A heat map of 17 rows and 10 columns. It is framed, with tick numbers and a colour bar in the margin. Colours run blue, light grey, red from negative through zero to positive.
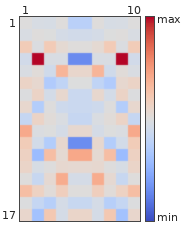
The left and right halves mirror each other. A few values lie far out on both sides of the bulk. On average the colour sits 50% of the way up the scale. There is no seam.
